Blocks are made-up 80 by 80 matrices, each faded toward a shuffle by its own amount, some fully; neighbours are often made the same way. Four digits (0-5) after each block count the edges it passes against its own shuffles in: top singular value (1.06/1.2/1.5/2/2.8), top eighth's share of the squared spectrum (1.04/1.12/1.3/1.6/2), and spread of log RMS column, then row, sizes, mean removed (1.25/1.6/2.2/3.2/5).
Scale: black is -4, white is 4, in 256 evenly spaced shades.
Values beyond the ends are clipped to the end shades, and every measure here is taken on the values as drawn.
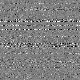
3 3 0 4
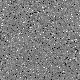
0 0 0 0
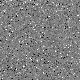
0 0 0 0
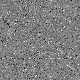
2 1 0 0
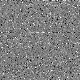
1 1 0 1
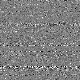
2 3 0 3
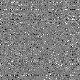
4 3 1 2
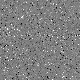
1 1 0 0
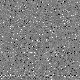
3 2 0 1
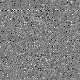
3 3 0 1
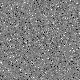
1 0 0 0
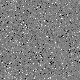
0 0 0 0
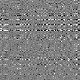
5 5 2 3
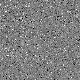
0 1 0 1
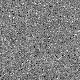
1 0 0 0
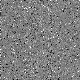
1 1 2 0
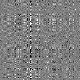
5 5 3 3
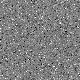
2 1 0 0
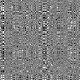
5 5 3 3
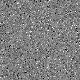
3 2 1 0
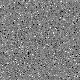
2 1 0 0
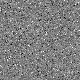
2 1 0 0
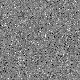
2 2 0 0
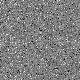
2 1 0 0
